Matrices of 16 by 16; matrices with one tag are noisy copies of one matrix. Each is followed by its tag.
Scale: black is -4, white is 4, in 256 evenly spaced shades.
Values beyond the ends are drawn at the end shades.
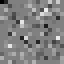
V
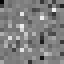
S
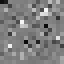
V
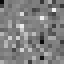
S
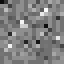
V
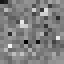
V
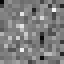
S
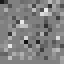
V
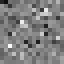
V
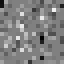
S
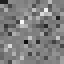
V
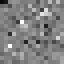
V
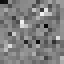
V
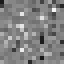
S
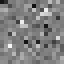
V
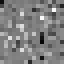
S
